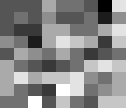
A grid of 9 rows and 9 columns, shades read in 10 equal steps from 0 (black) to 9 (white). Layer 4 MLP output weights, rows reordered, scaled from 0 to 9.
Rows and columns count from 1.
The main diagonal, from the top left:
3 4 2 6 6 4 5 5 7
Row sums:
34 31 41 46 37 44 57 47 48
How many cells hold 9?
2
